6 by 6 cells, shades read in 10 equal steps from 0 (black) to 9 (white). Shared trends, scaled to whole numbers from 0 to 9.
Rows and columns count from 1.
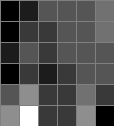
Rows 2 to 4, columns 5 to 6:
3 4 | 3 3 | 3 3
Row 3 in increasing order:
1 2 3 3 3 3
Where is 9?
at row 6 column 2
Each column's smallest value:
0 1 1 2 3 0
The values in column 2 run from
1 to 9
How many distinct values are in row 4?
4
